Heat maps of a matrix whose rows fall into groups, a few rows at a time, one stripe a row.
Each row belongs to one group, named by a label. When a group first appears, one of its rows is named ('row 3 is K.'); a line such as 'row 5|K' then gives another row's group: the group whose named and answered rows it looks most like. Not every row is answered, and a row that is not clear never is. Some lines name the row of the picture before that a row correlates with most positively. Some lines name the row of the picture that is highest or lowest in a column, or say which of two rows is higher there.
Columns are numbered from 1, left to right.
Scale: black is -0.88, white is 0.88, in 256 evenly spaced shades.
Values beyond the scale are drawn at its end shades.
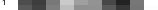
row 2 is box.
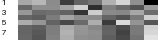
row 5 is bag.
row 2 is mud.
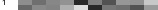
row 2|mud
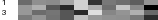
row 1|mud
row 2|bag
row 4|bag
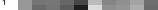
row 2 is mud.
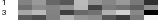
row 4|box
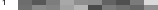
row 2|mud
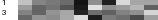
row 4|mud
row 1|bag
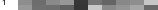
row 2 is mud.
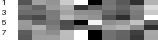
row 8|mud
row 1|mud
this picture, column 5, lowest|5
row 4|box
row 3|box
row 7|mud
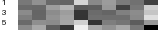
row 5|mud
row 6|bag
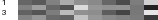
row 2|bag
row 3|box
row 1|box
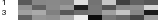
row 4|mud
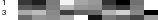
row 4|mud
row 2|box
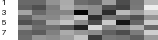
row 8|mud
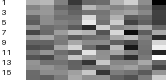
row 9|box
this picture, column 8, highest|1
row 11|bag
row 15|mud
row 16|box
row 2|bag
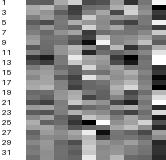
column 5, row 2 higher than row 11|Yes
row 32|bag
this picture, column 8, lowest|12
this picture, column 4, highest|12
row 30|bag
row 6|bag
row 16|bag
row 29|bag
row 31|bag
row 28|mud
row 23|box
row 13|box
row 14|bag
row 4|bag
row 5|box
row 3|bag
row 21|box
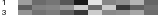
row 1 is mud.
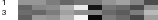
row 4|mud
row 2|mud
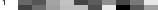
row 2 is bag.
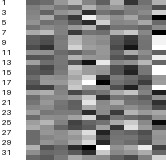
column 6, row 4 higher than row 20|Yes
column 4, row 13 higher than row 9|No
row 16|mud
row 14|box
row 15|box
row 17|mud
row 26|bag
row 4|bag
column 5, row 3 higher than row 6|No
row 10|box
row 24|mud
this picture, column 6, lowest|17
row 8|box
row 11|bag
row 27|mud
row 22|bag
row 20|mud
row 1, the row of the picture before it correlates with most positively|2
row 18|box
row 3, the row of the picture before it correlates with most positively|1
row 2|bag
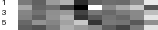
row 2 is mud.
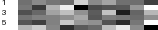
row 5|box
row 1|bag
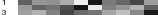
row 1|mud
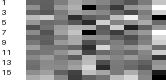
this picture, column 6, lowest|14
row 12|bag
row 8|box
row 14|mud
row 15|bag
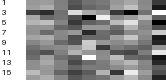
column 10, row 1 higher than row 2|Yes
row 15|bag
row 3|box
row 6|bag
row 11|box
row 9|bag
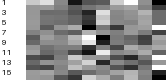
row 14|box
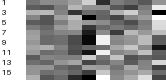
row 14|bag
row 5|box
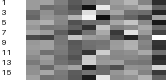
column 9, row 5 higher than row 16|No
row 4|mud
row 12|bag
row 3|bag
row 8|box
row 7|bag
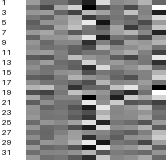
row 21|bag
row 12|box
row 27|box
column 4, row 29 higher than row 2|No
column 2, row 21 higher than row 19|Yes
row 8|mud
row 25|mud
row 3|bag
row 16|box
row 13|bag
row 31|mud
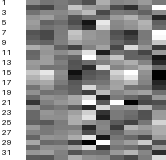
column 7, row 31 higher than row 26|Yes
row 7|box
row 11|mud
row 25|box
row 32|box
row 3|mud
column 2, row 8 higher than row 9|No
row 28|mud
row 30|mud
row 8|box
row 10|bag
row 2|box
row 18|bag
